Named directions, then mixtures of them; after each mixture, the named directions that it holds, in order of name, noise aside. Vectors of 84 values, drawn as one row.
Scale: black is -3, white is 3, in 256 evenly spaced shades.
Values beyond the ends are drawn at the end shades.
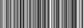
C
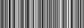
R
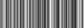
C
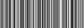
C, R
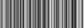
C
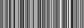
C, R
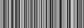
C, R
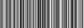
C, R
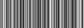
C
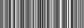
C, R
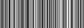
R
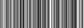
C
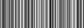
C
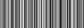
C, R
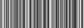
C, R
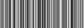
C, R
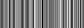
R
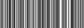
C, R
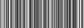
C, R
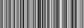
C, R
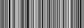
R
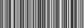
C, R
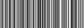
C, R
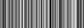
C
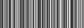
C, R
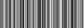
C, R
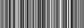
C, R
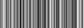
C
